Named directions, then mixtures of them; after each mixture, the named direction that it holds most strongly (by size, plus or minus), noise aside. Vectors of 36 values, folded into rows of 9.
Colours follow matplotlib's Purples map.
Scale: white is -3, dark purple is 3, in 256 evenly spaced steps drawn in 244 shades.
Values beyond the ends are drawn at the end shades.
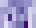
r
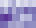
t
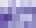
t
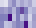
r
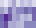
t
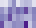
t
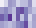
r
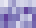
t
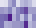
t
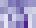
r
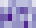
t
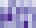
t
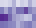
t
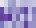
t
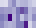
r
